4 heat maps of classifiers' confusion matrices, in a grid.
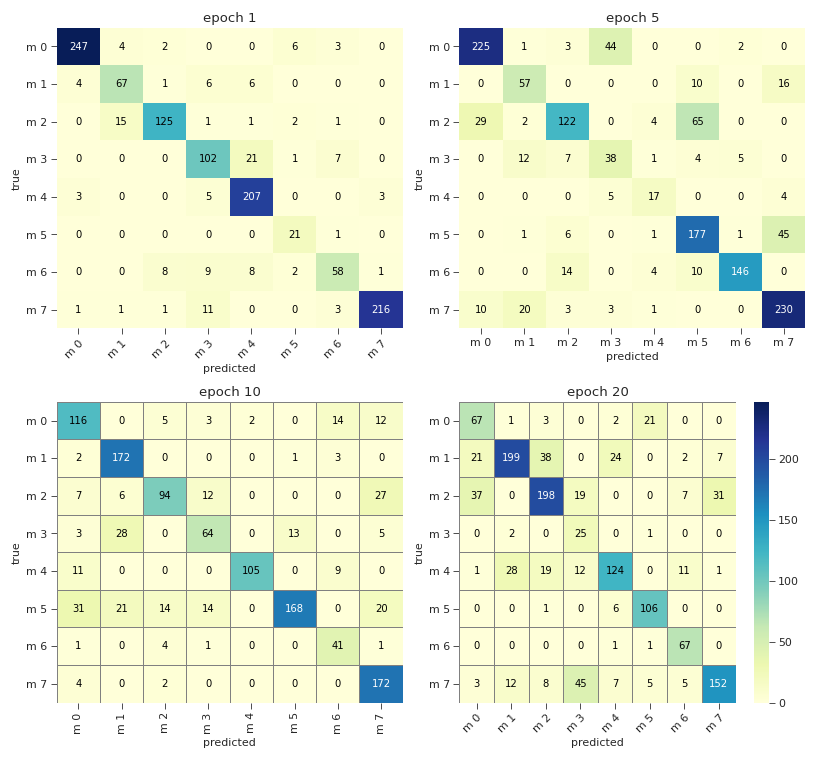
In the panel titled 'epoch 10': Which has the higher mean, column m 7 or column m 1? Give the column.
m 7
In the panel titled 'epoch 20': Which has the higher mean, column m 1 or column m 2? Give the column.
m 2
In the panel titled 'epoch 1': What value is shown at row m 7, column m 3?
11
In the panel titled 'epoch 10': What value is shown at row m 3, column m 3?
64
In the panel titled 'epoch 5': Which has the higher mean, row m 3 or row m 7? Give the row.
m 7
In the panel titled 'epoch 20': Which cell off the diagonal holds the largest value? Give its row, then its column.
m 7, m 3
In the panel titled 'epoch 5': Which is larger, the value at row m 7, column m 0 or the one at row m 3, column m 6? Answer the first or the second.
the first
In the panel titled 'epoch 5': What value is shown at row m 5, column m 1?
1
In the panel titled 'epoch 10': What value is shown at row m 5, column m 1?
21
